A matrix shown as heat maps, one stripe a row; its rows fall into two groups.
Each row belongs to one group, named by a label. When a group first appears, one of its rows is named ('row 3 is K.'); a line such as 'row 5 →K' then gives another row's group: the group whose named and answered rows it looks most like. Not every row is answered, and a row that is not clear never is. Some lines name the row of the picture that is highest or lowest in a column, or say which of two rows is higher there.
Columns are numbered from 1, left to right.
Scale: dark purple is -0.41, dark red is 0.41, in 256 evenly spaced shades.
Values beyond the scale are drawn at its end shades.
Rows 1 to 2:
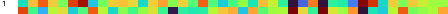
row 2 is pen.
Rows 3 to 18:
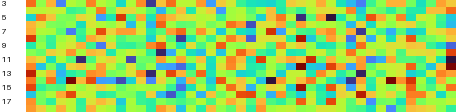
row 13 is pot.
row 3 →pot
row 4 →pot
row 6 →pen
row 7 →pot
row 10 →pot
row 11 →pen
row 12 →pen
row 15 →pen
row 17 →pen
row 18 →pen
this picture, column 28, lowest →5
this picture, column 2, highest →5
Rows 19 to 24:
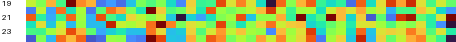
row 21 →pen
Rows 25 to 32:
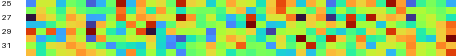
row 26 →pen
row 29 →pot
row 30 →pen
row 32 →pen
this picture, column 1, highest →29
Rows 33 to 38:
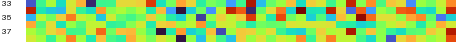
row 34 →pen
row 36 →pot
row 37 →pot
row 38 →pen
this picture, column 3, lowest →34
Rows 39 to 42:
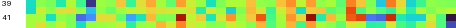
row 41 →pen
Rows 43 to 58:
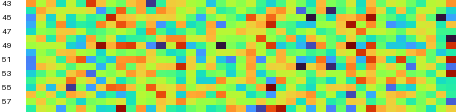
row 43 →pot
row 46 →pot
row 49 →pot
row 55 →pot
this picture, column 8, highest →49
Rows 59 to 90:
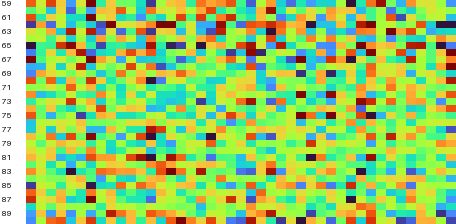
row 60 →pot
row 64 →pot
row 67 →pen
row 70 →pot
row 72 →pen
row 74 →pot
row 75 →pen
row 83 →pot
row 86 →pen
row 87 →pen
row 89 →pot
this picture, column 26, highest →65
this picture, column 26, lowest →90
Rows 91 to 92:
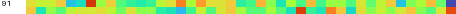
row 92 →pen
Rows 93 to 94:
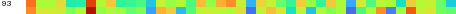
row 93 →pen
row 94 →pen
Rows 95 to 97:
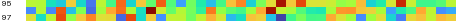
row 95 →pen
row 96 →pot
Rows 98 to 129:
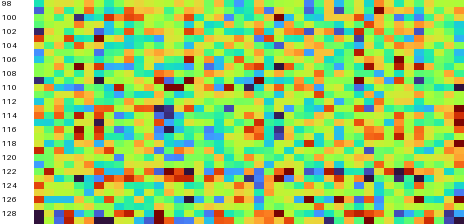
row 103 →pen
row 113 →pot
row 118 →pen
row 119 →pot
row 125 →pen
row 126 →pen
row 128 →pot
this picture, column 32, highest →128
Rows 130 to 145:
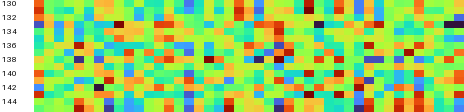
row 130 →pen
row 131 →pen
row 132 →pen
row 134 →pot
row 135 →pot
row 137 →pen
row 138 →pot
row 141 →pot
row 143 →pen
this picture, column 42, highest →138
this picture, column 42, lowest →133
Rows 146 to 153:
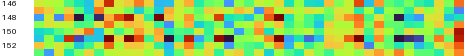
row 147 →pen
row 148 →pot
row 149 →pot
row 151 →pot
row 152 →pot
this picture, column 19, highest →151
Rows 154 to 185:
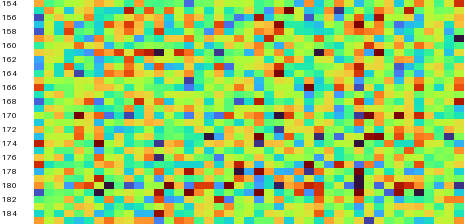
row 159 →pen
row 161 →pot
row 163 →pot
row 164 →pot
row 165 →pen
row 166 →pen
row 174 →pen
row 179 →pen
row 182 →pot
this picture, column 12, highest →161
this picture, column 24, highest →159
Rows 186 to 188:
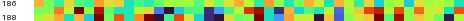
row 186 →pen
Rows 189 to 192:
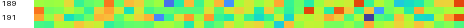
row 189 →pot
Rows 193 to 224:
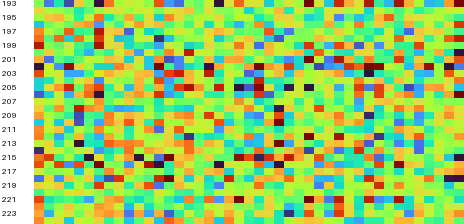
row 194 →pot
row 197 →pen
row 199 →pen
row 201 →pen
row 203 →pot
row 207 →pen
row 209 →pot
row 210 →pot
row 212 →pen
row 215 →pen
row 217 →pot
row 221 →pen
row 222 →pen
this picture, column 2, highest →215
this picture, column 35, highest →202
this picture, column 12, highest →216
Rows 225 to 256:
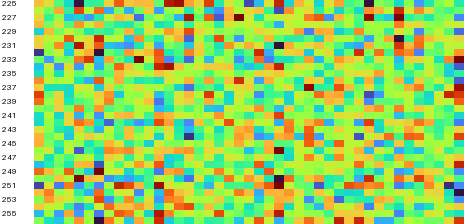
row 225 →pot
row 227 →pen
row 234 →pot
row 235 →pot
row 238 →pot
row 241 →pot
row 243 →pen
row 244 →pen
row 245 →pen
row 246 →pot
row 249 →pen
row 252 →pen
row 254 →pot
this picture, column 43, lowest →252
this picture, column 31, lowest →253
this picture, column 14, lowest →233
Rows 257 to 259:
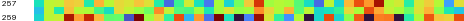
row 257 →pot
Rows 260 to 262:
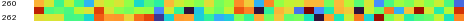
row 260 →pen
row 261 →pen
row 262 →pot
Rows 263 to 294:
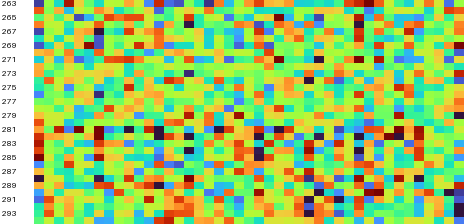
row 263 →pot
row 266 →pen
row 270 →pen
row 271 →pot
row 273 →pen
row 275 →pen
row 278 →pot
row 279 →pen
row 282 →pen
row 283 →pen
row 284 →pen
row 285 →pen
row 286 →pot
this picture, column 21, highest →279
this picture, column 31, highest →283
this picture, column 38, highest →267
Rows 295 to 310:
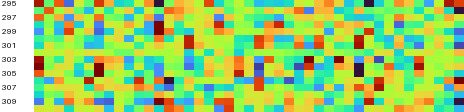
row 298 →pot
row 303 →pen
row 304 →pen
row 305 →pen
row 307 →pot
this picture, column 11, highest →306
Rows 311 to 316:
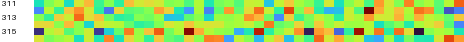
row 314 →pen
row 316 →pot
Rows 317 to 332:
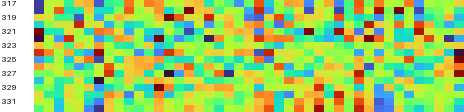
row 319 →pot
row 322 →pot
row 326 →pot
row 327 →pot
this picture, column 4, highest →322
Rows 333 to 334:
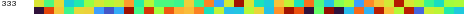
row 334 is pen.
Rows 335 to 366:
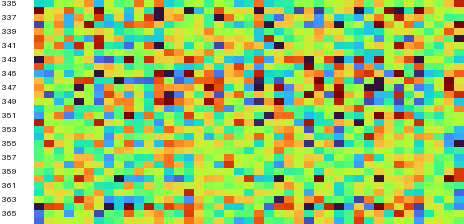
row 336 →pen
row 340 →pen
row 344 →pen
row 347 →pot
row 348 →pen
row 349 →pot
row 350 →pot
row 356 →pot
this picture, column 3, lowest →349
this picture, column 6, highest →338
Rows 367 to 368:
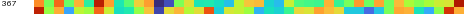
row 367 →pot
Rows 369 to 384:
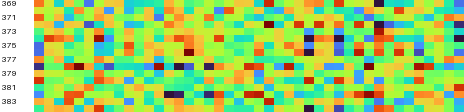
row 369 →pen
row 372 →pen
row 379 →pen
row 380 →pen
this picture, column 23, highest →382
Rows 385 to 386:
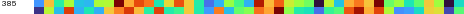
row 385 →pot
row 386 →pot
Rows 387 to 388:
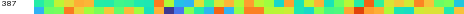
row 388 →pot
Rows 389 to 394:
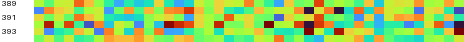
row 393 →pen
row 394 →pot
